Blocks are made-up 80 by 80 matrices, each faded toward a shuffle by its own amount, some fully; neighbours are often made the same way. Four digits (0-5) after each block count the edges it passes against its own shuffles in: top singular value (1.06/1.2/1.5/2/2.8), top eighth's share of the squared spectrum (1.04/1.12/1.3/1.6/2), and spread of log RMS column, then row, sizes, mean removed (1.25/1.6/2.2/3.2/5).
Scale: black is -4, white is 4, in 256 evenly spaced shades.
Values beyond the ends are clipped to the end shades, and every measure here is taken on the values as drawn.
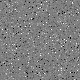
0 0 0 0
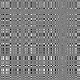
5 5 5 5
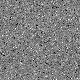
0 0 0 0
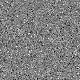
2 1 0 0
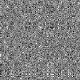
4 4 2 2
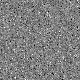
0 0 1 0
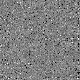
3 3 1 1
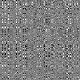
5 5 3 3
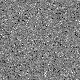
0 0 0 0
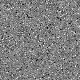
0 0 0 0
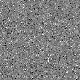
3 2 0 0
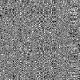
4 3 2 1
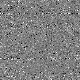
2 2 1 2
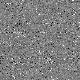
2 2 0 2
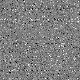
1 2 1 2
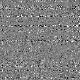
2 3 2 3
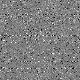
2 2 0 2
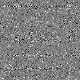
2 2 1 2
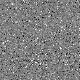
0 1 0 1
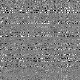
2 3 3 4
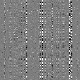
5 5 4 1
